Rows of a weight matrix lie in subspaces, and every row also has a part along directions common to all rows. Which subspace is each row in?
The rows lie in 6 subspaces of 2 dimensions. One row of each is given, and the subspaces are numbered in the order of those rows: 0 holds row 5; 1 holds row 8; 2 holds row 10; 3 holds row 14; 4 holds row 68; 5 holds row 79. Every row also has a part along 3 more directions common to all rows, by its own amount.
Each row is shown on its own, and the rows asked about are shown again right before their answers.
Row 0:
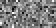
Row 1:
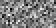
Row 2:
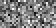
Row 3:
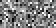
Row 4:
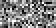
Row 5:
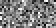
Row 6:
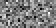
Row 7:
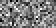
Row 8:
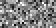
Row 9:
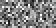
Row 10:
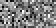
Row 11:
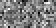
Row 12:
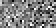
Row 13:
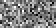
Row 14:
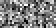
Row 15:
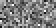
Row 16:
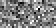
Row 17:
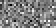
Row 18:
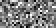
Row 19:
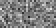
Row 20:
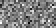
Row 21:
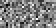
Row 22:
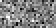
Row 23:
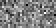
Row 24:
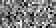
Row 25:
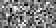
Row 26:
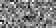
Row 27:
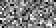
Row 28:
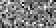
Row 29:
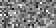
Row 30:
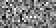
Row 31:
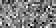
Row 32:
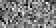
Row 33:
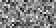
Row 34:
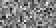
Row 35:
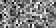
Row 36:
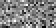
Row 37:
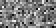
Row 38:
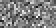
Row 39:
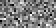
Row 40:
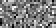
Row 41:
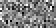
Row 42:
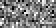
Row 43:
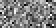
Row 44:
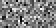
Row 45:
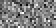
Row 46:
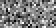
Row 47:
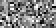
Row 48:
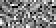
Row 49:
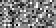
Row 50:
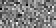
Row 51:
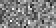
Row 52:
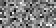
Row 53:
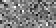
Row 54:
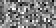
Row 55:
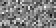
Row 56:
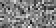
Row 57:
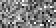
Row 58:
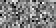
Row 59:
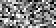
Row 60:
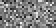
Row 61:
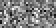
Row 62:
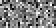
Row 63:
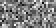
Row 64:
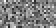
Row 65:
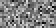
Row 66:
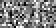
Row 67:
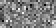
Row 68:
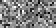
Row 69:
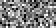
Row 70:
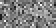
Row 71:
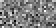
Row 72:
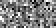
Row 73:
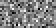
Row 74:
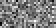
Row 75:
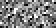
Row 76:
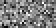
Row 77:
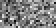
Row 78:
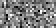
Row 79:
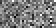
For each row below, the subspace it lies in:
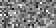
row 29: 4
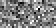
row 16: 1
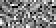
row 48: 5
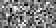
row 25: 2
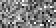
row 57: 1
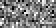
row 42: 5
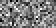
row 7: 2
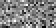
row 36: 1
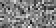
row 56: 1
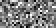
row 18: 5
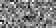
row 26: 2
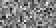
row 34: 2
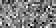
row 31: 5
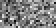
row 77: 1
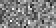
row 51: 3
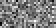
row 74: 5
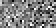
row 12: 5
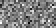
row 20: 3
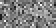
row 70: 4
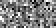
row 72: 3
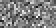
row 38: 2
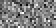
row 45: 3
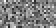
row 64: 0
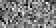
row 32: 3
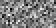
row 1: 2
